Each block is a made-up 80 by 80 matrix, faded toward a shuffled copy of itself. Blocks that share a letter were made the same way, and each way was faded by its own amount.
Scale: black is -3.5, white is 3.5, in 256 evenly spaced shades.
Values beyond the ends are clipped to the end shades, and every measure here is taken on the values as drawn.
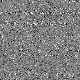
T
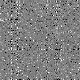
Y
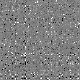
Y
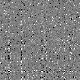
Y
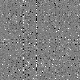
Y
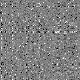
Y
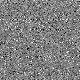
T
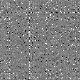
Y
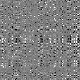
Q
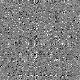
Y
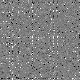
Y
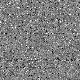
T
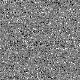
T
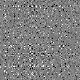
Y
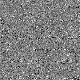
T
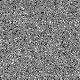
T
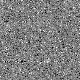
T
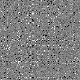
Y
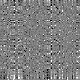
Q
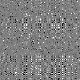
Q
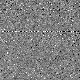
T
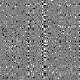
Q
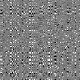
Q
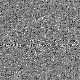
T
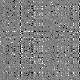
Q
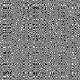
Q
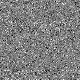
T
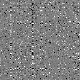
Y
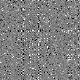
Y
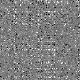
Y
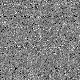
T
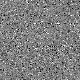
T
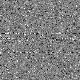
T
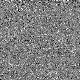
T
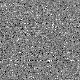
T
